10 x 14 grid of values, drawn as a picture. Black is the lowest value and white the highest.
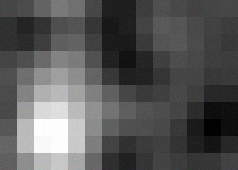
The top right is the calmest part. The bottom left is the ninth with the highest average. Values change most from cell to cell in the bottom left. The halves do not mirror each other.
